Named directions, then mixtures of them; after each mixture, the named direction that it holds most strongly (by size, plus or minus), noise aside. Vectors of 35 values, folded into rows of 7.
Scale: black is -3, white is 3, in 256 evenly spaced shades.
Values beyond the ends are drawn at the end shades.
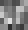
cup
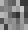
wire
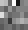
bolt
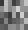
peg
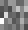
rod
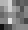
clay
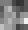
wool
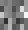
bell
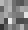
bell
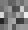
bell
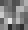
cup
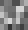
cup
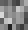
cup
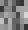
bell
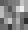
cup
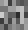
wire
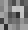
wire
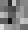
clay
